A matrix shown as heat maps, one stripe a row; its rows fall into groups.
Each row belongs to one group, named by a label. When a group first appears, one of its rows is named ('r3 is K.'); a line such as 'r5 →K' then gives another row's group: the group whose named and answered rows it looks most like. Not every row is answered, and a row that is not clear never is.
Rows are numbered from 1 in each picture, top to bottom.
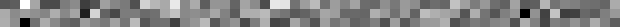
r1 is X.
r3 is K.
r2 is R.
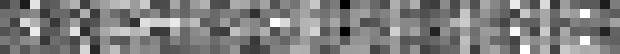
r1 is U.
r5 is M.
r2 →M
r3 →X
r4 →U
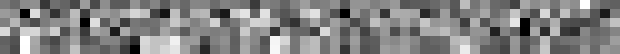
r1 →M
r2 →U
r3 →R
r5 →X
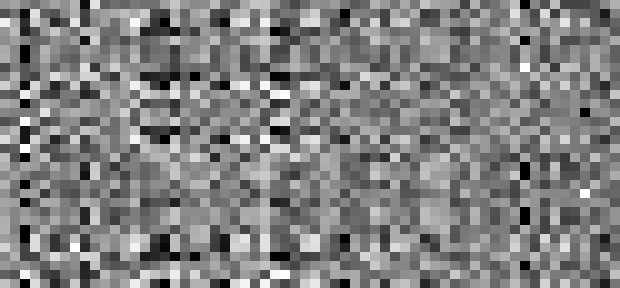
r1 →R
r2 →U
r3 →U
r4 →K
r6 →K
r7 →K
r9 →K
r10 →U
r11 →X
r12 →K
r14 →X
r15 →K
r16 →U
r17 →X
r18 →K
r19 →R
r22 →M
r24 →R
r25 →R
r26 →K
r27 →U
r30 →R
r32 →U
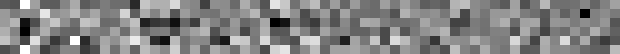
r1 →X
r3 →K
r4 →K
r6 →X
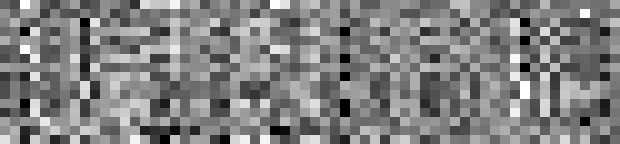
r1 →X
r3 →R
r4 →U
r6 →X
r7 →U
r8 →R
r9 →U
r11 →M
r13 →U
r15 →K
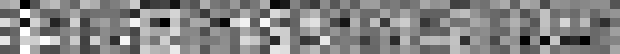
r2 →X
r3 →U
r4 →X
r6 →X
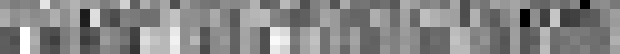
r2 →R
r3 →R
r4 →X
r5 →X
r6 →X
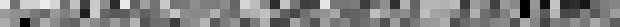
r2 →R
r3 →K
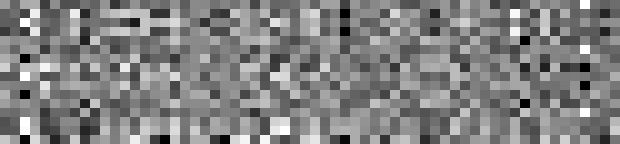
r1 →M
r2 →U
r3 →X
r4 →U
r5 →R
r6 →M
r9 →X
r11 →K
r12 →R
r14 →X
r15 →X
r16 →U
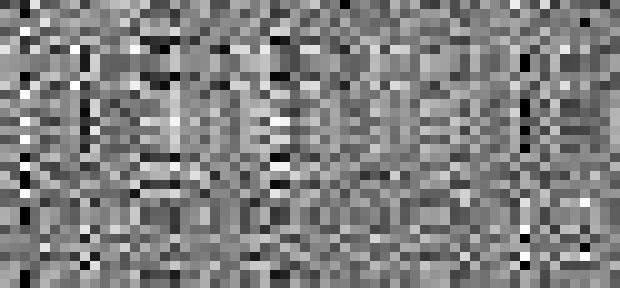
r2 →K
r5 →K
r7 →R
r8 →R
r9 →K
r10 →U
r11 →X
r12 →R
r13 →R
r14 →X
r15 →R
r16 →X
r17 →R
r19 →X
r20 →K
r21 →K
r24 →K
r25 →K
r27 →R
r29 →M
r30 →R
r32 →K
